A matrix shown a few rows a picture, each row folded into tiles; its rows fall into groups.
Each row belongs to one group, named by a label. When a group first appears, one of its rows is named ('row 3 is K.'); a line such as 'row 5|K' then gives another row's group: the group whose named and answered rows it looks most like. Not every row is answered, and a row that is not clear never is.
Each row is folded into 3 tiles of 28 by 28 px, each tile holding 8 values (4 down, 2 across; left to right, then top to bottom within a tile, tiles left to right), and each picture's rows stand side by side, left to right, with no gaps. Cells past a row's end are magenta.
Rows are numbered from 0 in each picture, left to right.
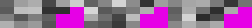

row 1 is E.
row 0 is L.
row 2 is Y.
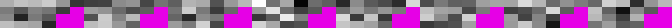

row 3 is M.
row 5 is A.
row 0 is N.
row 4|L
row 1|Y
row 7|E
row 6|N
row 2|L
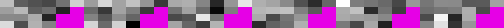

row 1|N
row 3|A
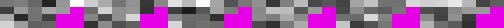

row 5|N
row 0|L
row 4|L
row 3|A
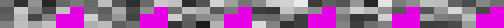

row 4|A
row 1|L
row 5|A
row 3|N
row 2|A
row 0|Y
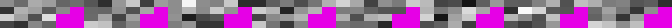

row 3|E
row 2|N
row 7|Y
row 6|A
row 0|A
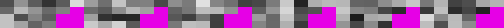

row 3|L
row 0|L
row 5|L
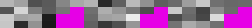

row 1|A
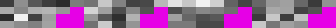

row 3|Y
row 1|E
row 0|Y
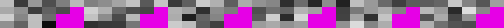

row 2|E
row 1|A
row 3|Y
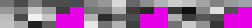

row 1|L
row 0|M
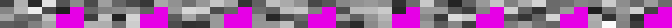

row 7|N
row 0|A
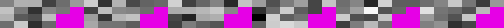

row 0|E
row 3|Y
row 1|M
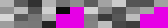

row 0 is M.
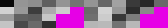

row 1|Y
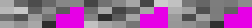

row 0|M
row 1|E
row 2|M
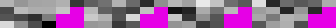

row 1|E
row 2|N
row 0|N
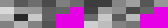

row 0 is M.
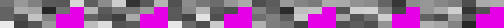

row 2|L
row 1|E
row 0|L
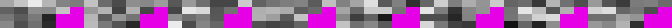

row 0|N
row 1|M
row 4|N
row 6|A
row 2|L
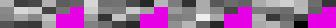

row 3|N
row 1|M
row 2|M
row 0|A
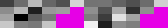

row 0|E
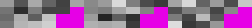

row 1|N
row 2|L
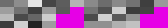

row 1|Y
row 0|E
